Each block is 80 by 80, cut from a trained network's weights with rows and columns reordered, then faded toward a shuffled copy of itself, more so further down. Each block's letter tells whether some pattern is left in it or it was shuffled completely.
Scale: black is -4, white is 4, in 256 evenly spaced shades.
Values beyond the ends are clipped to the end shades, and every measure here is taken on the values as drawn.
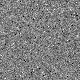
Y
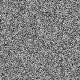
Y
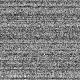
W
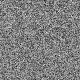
Y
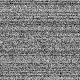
W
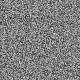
Y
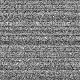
W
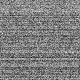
W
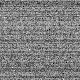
W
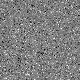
Y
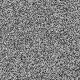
Y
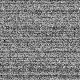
W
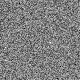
Y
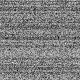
W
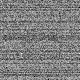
W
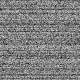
W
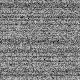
W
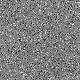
Y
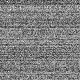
W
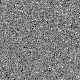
Y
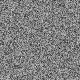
Y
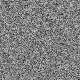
Y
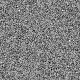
Y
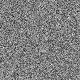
Y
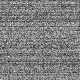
W
